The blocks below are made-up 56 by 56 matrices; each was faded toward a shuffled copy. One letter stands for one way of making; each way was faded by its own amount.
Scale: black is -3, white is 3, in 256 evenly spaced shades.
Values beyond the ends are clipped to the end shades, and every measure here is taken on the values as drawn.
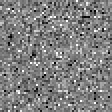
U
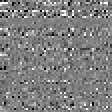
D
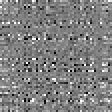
D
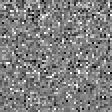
U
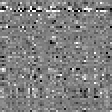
D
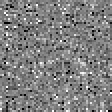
U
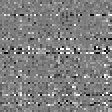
D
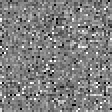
U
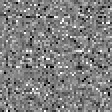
U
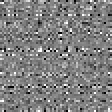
D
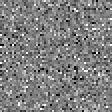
U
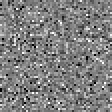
U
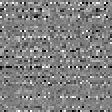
D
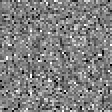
U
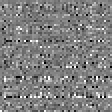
D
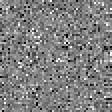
U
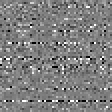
D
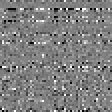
D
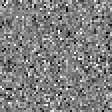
U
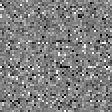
U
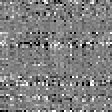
D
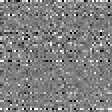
D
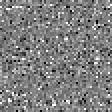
U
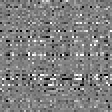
D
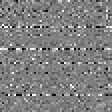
D
